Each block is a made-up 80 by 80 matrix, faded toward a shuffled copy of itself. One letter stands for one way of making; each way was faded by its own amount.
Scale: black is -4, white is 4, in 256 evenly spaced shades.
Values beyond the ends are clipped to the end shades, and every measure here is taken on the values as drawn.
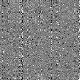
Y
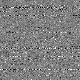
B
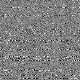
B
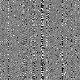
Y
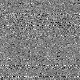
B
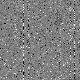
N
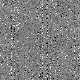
N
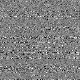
B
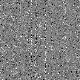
N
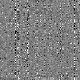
Y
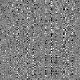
Y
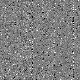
N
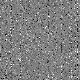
N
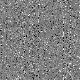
N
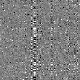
Y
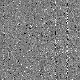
N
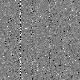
N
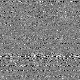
B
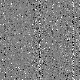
N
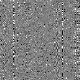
Y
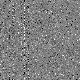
N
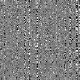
Y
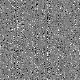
N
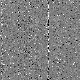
N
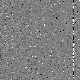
N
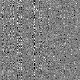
Y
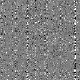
Y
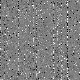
N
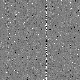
N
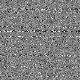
B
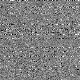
B
